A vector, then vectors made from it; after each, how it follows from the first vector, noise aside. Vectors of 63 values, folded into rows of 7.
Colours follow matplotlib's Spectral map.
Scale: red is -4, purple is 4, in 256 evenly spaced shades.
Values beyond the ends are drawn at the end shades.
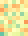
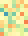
sign-scrambled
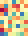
scaled up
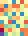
scaled up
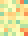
wrapped around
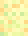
shrunk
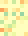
partly zeroed
